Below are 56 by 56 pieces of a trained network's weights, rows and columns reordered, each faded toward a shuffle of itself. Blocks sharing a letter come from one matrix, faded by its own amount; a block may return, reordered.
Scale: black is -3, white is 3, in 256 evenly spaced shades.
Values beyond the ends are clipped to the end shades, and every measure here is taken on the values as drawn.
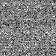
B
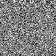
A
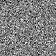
A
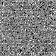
B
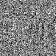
A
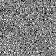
A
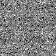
B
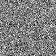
A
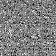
B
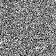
A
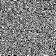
A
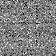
B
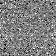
B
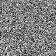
A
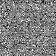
B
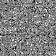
B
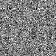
A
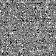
B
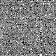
B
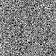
A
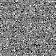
B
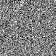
A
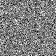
A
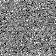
B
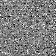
B
